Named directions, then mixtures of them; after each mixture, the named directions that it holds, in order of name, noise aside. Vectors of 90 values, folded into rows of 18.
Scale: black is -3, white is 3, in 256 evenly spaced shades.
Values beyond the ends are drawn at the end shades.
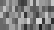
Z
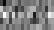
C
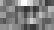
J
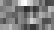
J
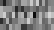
C, J, Z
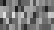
C, Z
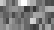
C, J, Z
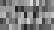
C, J, Z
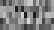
C, J, Z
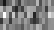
C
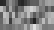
C, J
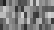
C, Z
